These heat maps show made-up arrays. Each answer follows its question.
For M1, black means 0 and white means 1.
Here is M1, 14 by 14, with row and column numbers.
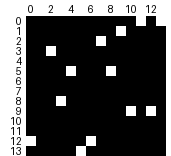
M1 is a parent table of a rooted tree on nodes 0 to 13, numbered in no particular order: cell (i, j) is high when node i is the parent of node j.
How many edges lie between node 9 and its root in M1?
1
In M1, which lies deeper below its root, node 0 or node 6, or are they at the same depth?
the same depth
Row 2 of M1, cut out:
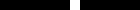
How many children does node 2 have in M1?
1
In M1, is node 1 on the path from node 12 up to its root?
yes
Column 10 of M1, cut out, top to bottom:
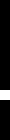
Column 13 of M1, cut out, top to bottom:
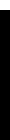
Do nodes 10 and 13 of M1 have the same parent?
no
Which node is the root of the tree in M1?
1
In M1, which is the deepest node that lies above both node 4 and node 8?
5
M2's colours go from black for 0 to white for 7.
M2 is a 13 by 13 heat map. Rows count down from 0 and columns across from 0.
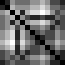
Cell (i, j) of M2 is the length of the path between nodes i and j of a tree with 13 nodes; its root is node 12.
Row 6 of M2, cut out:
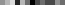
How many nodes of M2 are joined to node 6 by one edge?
1
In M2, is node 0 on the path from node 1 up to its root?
yes
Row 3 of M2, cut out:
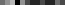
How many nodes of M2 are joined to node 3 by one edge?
4
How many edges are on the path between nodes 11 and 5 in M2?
3
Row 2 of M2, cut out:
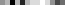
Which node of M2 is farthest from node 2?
8
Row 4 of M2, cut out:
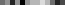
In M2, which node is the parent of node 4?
11
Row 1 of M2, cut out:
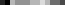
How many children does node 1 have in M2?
0
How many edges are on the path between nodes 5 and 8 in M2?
4
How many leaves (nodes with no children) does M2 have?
6
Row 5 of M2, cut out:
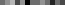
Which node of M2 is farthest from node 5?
2
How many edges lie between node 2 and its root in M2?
3
